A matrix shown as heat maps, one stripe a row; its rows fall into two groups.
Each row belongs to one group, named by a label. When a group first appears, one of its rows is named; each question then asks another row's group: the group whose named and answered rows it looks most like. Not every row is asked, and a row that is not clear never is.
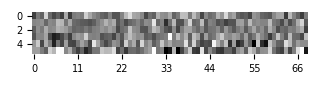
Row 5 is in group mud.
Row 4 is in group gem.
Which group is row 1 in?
mud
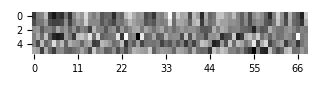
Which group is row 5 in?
gem
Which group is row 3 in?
gem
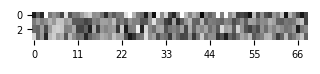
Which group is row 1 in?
mud
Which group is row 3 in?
mud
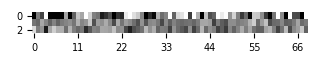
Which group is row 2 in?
mud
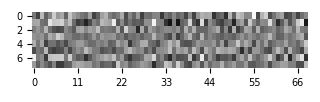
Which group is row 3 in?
mud
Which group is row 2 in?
gem
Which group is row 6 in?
mud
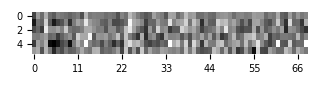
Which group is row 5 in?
gem
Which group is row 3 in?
gem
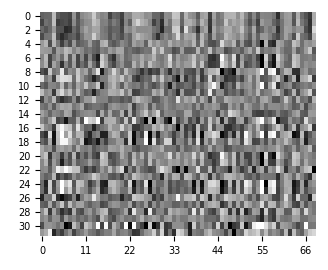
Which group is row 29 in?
gem
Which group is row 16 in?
mud
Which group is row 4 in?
gem
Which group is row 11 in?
mud
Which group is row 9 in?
mud
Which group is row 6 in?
gem
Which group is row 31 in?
mud
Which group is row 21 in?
gem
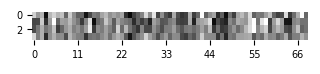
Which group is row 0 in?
mud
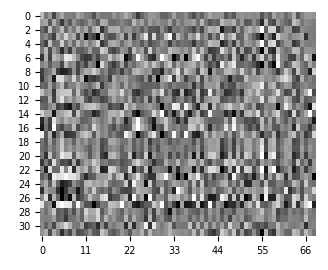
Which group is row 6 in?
mud
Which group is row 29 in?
gem
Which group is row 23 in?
mud
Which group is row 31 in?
gem
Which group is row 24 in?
gem
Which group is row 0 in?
mud
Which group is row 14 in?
mud
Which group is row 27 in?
mud
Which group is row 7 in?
gem
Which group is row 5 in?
gem
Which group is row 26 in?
gem
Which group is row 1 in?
gem
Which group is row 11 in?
mud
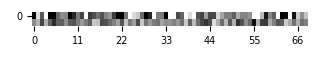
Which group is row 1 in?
gem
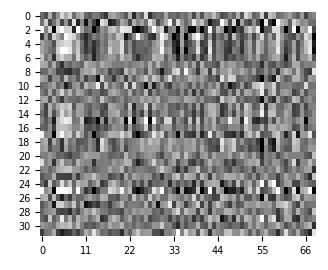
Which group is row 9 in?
gem
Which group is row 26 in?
gem
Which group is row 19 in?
gem
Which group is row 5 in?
mud
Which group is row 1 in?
gem
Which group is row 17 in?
mud
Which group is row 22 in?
mud
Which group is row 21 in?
mud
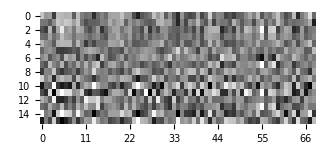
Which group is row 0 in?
mud
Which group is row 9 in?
mud
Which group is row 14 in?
mud
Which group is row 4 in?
mud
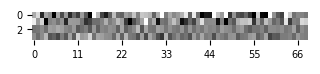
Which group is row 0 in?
gem
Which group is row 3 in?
gem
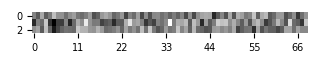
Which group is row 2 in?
gem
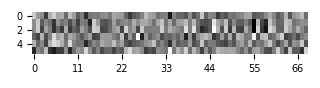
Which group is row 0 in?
mud
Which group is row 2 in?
gem
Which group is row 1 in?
gem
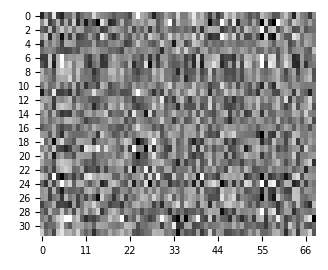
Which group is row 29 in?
mud
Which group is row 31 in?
mud
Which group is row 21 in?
mud
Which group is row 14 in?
gem
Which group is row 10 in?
gem
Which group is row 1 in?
gem
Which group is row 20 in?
mud
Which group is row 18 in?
mud
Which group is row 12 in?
mud
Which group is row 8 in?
mud
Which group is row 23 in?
gem
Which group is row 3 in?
gem
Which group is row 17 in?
gem
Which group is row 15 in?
mud
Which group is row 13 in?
mud
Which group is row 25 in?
gem
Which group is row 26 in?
gem
